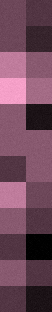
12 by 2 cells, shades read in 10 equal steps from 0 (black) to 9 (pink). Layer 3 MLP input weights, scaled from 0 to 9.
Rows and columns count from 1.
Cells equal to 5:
7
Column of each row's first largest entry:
1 1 1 1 1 1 2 1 1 1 1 1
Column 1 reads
4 4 7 9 5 5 3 7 5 3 5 3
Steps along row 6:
same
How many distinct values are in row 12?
2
